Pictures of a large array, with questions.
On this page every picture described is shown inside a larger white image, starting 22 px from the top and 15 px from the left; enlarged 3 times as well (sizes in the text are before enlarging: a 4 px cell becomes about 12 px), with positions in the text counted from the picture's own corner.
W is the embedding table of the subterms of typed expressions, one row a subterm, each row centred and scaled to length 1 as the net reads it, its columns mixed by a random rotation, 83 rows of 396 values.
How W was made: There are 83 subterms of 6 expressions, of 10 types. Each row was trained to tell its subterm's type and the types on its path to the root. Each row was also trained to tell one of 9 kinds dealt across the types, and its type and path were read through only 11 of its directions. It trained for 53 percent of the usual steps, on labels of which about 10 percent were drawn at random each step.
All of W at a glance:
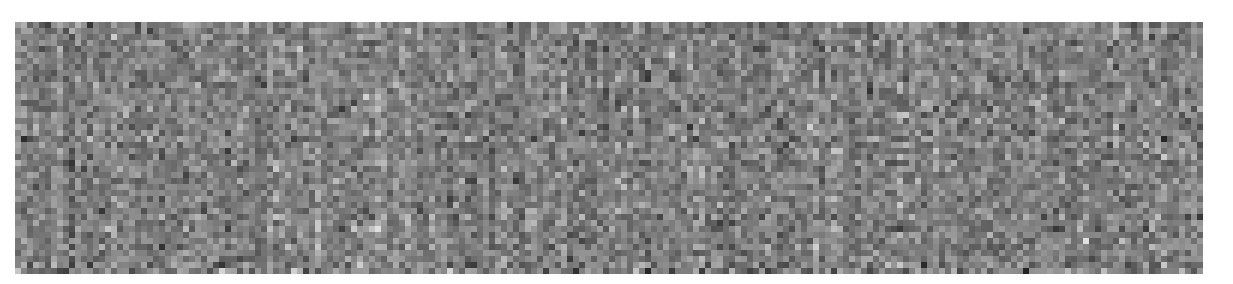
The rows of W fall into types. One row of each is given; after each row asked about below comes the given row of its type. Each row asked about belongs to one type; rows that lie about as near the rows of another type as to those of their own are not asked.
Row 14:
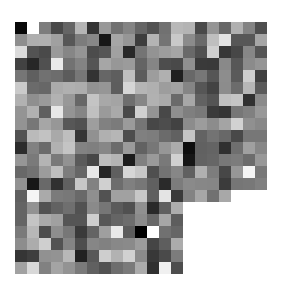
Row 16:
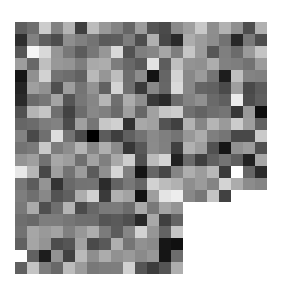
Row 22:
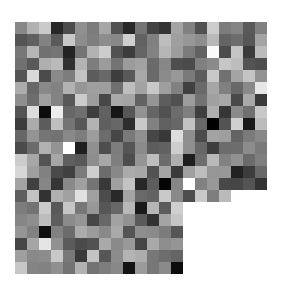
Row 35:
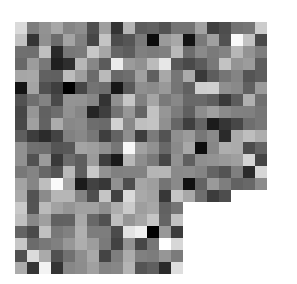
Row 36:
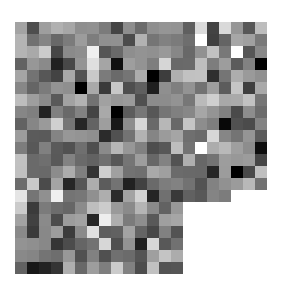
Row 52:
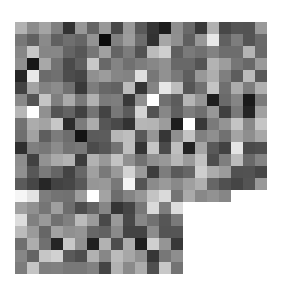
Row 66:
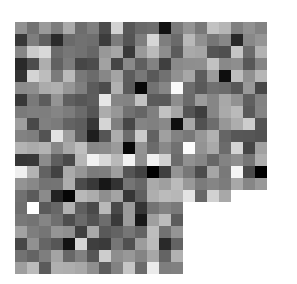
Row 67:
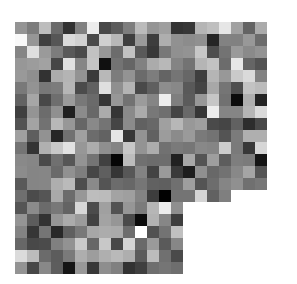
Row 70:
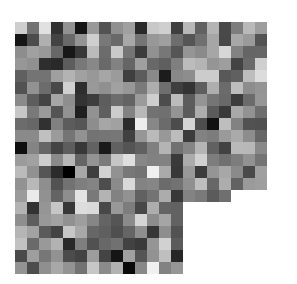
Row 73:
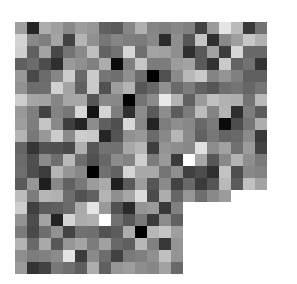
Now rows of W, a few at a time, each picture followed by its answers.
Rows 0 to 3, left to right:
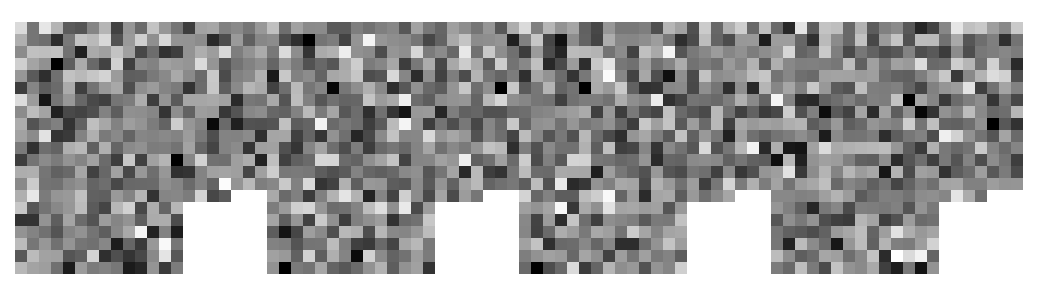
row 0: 67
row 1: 35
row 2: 35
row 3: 67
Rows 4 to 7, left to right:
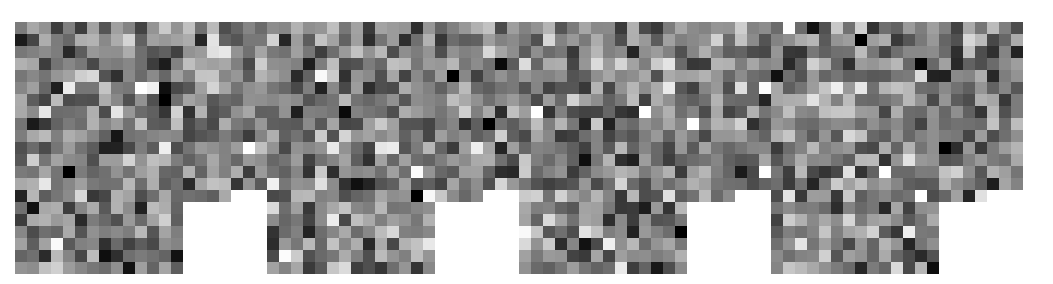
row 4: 22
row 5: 67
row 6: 36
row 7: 14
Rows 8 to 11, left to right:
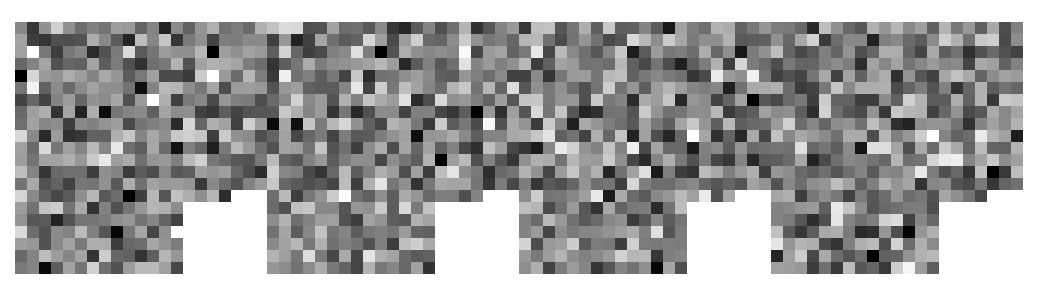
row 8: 52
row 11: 70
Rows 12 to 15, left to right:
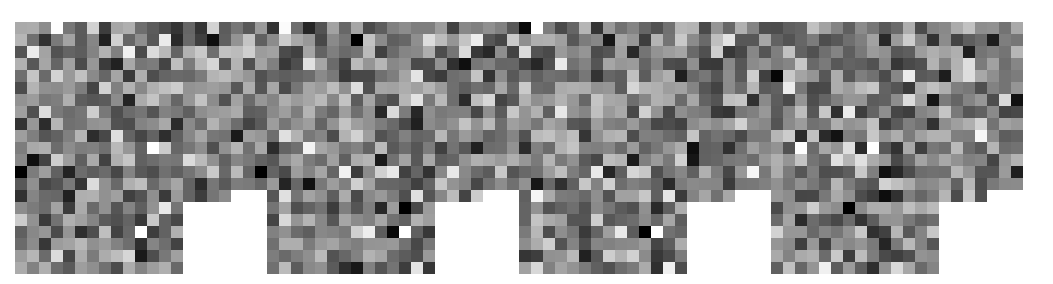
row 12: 52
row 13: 14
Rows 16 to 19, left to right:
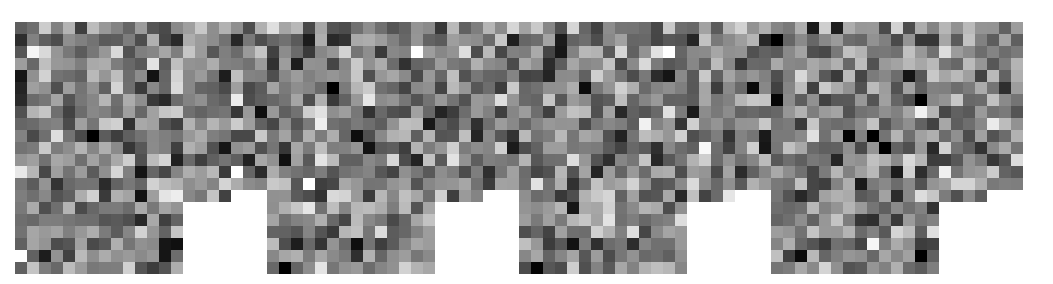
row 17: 35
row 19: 22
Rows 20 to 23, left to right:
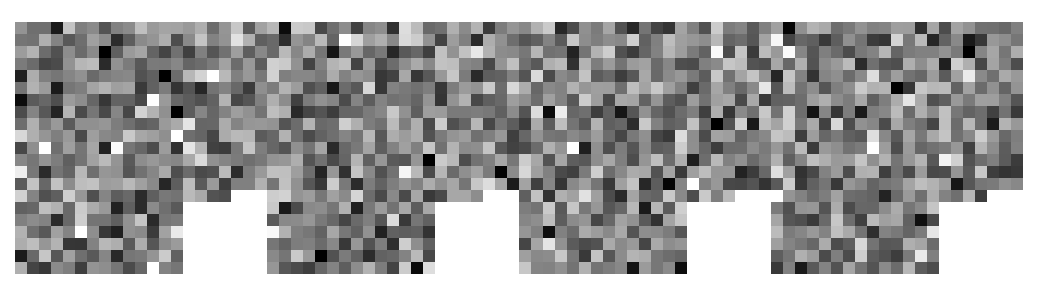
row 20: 70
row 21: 36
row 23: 52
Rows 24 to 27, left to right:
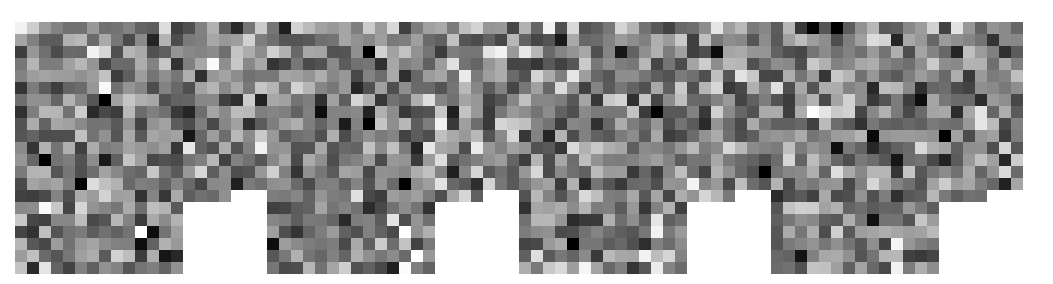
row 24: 35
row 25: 73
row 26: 66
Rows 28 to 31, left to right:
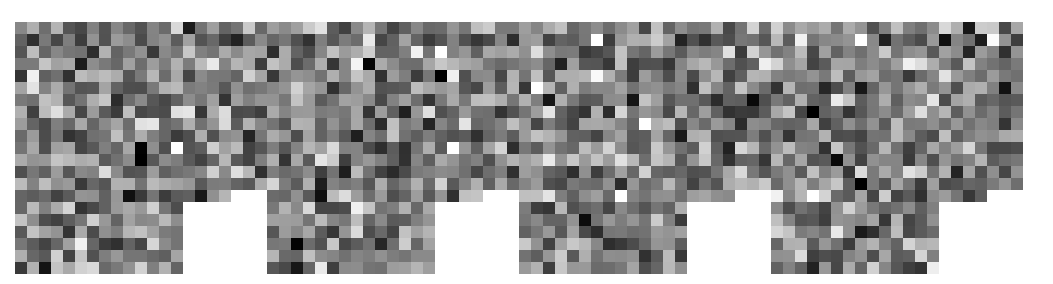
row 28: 16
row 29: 16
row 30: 52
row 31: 36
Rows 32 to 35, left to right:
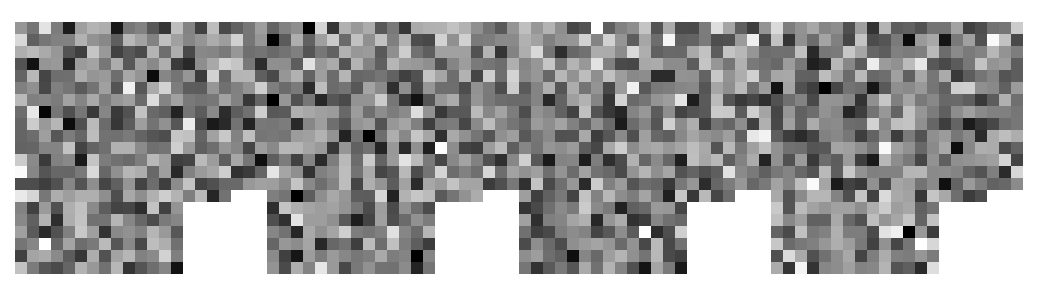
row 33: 22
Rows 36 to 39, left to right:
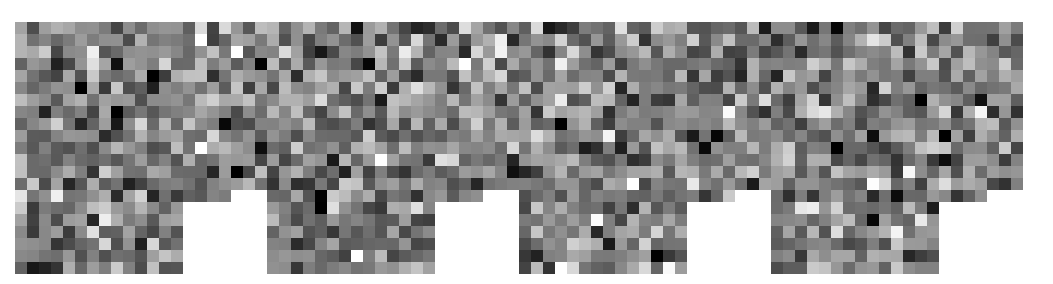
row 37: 52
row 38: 14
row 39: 22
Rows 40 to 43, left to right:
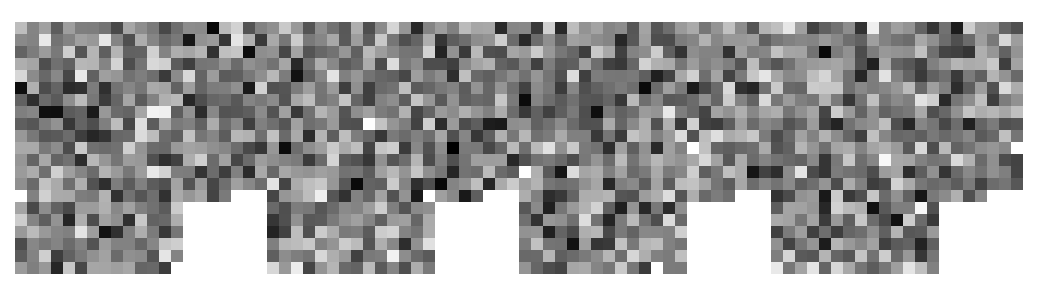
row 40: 36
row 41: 67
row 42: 70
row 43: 66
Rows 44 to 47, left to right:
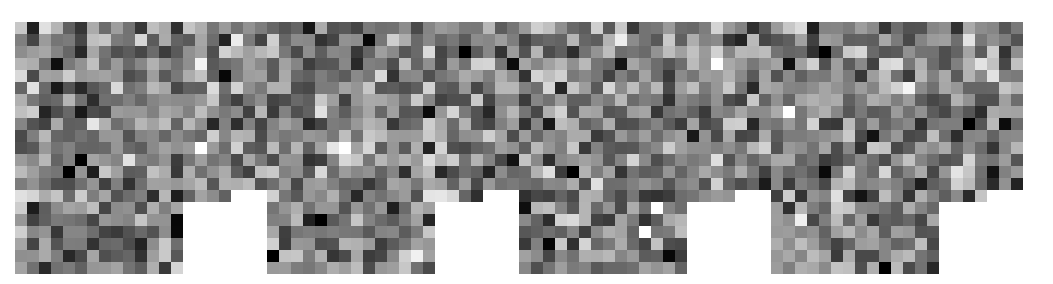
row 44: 36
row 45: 66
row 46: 22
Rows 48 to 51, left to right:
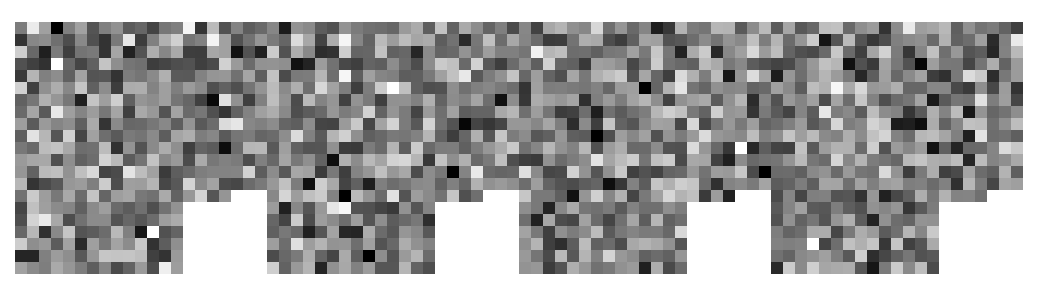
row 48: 14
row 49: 73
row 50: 52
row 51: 14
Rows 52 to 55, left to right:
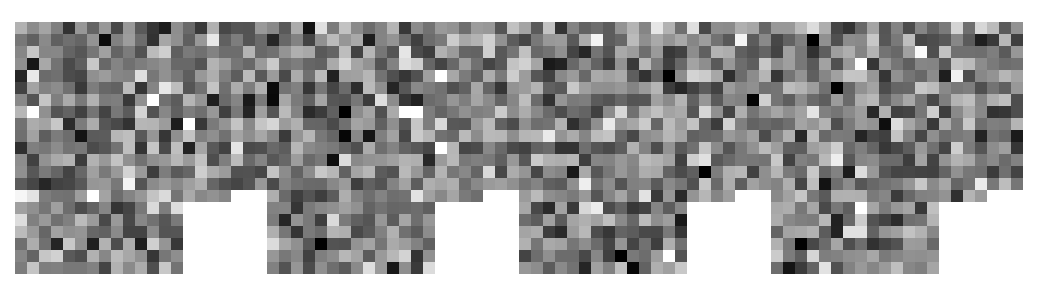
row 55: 16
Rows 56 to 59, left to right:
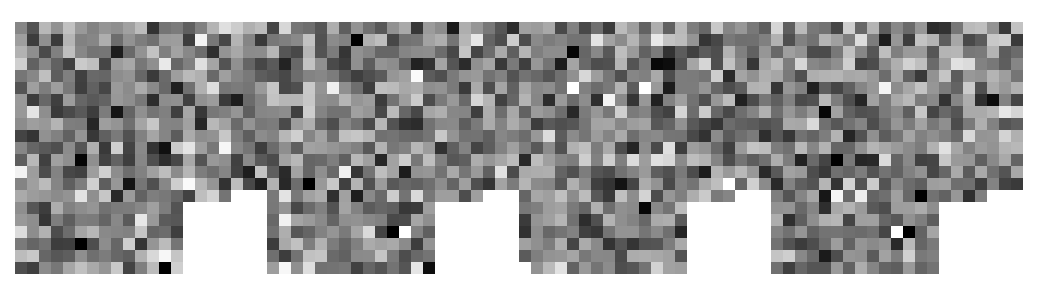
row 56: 36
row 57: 14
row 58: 66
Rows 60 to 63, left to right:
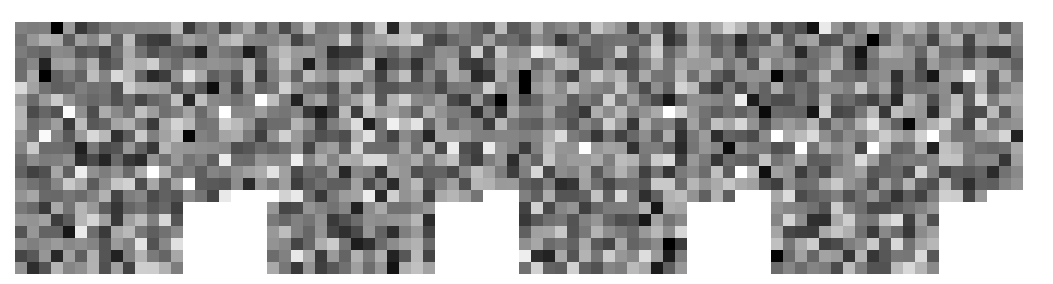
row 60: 70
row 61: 52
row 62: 16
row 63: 70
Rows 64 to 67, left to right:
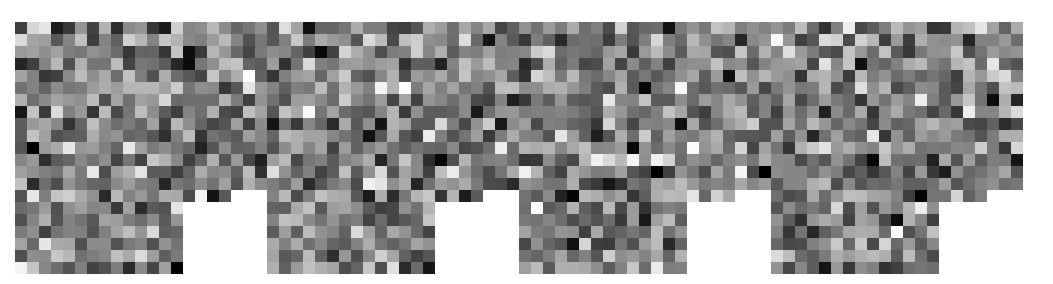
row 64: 67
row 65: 22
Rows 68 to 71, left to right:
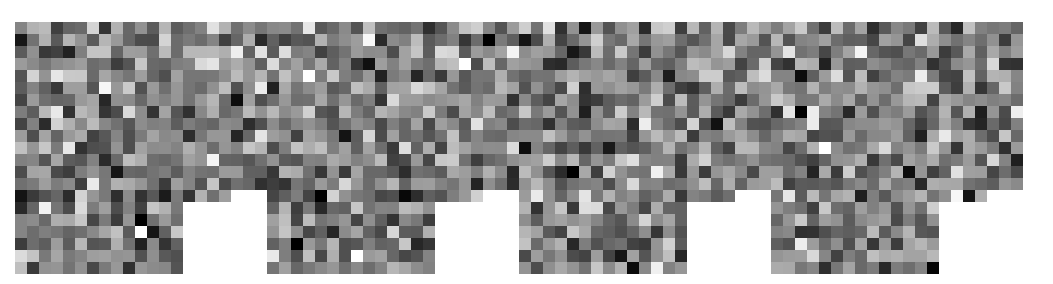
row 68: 22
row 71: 67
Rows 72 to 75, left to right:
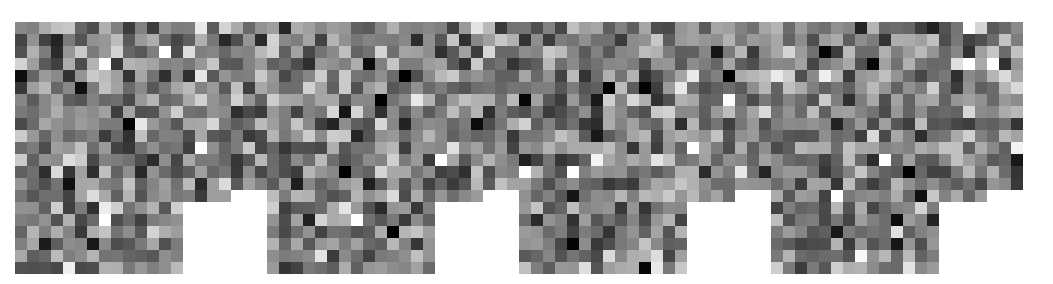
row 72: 16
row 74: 66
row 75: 66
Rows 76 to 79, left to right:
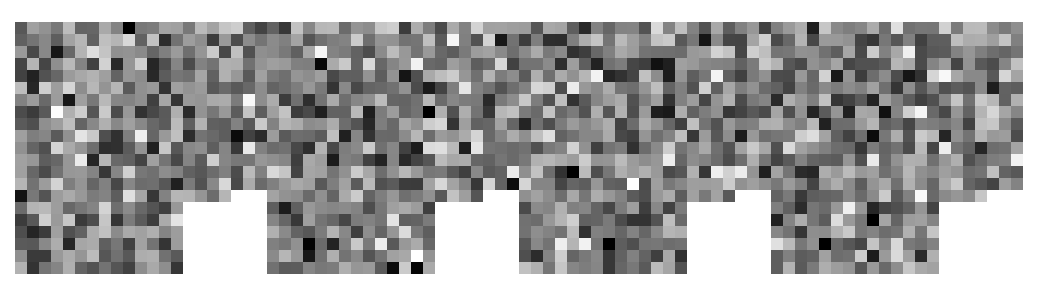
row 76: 22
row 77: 36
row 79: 70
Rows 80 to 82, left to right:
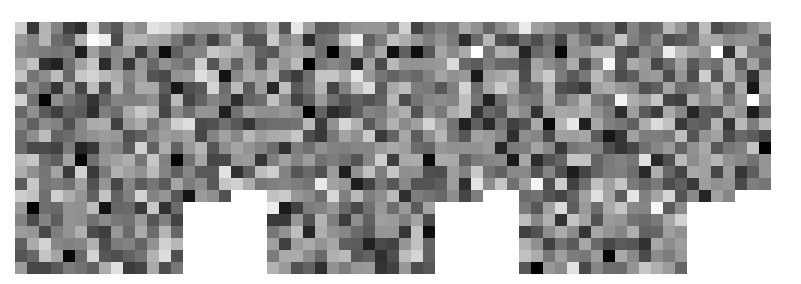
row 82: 35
